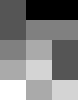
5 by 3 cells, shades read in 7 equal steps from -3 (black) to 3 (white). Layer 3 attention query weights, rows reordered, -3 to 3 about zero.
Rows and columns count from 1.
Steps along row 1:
down same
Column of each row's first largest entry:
1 2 2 2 1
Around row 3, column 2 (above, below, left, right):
0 2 0 -1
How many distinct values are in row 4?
3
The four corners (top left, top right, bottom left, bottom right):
-1 -3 3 2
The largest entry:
3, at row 5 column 1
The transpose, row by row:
-1 -1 0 1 3 | -3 0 1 2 1 | -3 0 -1 -1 2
